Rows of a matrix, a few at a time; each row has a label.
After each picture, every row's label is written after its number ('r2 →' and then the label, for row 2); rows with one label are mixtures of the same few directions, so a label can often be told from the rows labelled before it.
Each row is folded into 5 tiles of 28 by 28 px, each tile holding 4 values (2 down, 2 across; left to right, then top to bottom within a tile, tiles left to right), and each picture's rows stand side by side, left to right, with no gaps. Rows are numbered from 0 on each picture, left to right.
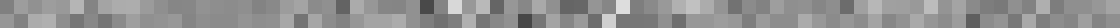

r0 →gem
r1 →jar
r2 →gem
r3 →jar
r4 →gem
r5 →jar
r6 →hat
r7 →gem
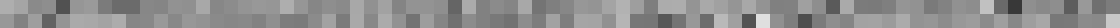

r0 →gem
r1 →gem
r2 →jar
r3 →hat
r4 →gem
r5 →gem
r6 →hat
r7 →hat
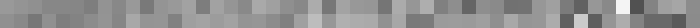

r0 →hat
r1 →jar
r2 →hat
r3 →hat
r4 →gem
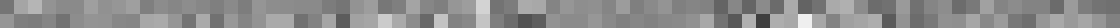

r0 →hat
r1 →jar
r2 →gem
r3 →gem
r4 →jar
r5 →gem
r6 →jar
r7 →gem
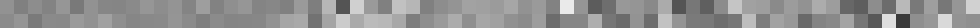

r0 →gem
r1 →jar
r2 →jar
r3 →hat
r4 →jar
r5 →jar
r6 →gem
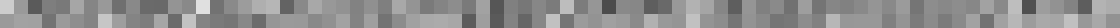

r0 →jar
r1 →gem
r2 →jar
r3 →jar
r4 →hat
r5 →hat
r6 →jar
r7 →hat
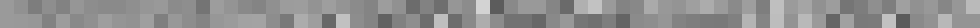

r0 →jar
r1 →gem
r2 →gem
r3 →gem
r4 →hat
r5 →jar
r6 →gem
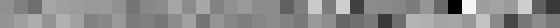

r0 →hat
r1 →jar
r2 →jar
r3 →hat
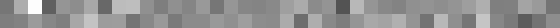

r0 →hat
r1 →gem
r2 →gem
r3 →gem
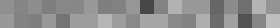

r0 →gem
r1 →jar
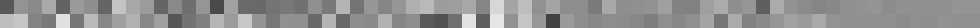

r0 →jar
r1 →gem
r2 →gem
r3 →jar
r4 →hat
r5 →gem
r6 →hat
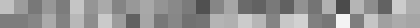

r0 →jar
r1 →gem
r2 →jar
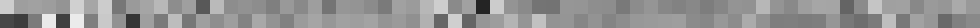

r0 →jar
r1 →gem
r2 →hat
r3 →gem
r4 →gem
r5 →gem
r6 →jar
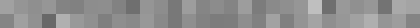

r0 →gem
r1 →hat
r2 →hat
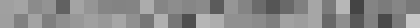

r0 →gem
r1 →gem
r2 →jar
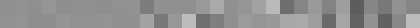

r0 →jar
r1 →gem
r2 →jar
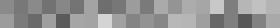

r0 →gem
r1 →gem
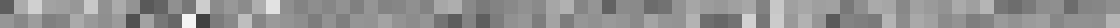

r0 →hat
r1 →gem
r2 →gem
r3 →hat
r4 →hat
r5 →jar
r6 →jar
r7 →hat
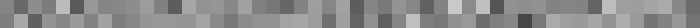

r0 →gem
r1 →hat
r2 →jar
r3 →jar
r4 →hat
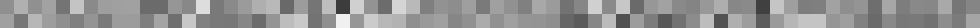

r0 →gem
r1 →gem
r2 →jar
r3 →jar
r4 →jar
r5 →gem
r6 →hat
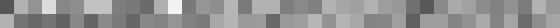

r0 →hat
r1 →hat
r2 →hat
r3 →jar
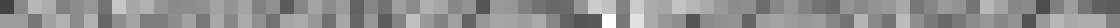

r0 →jar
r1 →jar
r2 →jar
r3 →gem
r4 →jar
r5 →gem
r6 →gem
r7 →gem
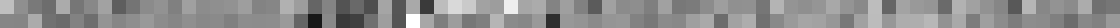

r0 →jar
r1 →hat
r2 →hat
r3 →hat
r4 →hat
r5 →gem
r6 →hat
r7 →hat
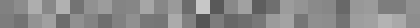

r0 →jar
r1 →jar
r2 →gem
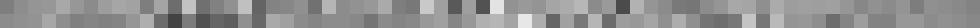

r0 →gem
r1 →hat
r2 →hat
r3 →jar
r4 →gem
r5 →jar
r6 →gem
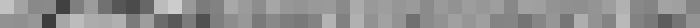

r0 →gem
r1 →hat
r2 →jar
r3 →gem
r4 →gem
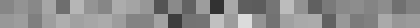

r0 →jar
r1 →gem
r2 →jar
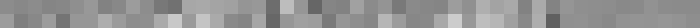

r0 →gem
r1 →hat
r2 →jar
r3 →hat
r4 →gem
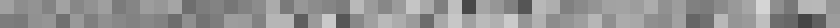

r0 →jar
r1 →hat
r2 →gem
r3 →hat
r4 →hat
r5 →gem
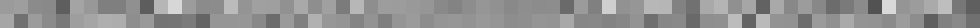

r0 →gem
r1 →hat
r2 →gem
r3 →hat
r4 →hat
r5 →gem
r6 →hat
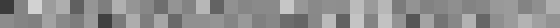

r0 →jar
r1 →gem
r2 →jar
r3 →gem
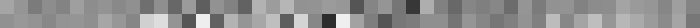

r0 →jar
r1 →jar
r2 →gem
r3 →hat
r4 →hat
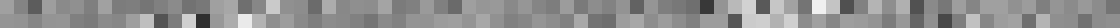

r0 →hat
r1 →gem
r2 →hat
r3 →hat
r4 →gem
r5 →jar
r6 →jar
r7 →gem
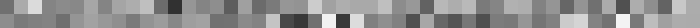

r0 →hat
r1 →hat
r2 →jar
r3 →hat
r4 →jar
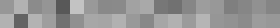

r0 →gem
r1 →hat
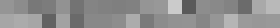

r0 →jar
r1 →hat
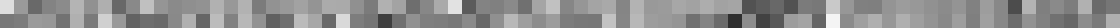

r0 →jar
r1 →jar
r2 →gem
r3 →hat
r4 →jar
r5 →hat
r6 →hat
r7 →hat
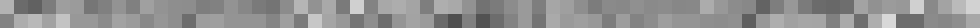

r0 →hat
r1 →gem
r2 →gem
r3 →hat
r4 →jar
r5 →gem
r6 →gem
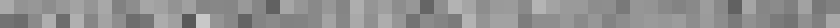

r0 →jar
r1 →gem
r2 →jar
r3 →jar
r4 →gem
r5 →hat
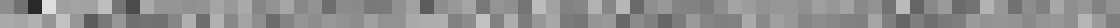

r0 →hat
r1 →jar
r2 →hat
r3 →jar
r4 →jar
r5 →jar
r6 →jar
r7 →jar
